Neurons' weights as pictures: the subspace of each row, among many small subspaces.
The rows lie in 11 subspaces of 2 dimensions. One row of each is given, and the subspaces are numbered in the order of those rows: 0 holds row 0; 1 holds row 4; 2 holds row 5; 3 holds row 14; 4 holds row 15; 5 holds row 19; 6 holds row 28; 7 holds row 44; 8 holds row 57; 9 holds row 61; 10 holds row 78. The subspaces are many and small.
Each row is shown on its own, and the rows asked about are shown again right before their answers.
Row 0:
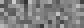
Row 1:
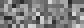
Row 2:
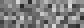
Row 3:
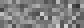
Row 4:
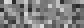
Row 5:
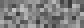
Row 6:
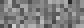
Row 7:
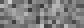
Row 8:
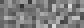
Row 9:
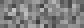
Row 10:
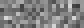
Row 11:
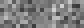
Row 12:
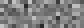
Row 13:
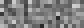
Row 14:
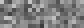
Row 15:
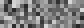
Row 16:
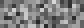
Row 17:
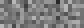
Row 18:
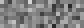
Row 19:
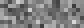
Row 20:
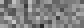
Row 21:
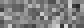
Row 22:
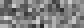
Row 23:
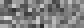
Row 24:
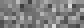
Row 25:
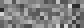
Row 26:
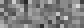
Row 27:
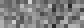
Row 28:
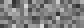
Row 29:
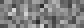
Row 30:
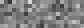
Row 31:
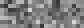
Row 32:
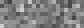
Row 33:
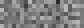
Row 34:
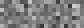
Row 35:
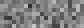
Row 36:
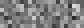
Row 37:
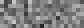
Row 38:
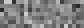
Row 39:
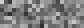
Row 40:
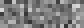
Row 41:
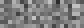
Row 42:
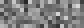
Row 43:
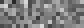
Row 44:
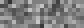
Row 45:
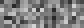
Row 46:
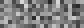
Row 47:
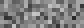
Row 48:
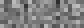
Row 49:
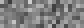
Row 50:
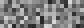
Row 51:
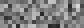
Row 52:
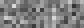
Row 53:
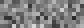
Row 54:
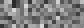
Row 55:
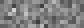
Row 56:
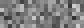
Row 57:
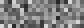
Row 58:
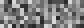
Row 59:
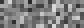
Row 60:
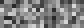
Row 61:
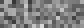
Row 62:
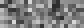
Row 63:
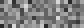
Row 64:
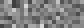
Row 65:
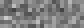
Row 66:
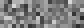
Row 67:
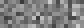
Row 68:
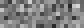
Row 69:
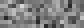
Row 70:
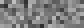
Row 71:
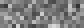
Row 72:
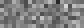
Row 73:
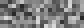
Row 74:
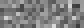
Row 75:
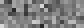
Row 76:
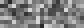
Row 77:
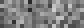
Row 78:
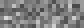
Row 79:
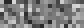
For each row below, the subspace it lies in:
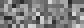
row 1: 4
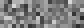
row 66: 4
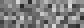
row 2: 5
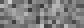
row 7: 7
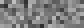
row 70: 0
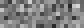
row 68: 10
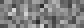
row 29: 2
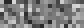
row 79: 1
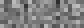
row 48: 4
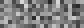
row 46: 4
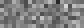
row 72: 8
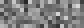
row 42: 0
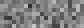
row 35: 9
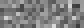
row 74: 10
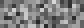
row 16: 2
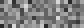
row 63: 8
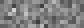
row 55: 2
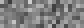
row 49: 7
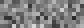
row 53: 9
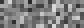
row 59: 7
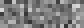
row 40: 1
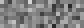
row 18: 7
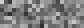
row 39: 3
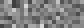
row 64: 6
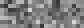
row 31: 5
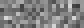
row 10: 10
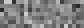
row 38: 1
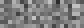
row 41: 4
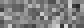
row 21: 9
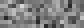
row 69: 7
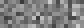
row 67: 4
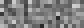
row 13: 9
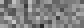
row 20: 9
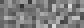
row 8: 7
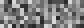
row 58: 8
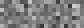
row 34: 6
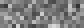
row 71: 0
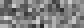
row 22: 10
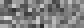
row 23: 10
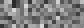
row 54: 6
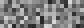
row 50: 8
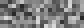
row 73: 7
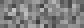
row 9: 2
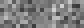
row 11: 3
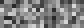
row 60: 3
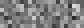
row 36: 6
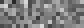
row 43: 0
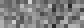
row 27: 5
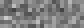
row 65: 10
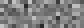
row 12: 6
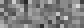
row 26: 0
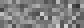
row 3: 1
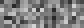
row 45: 3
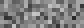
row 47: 1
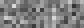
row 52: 3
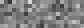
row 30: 3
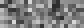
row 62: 5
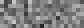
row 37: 9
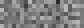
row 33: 8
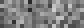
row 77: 5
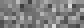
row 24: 5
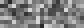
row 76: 7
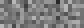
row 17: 8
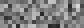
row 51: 0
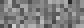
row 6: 8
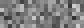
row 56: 6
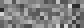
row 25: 1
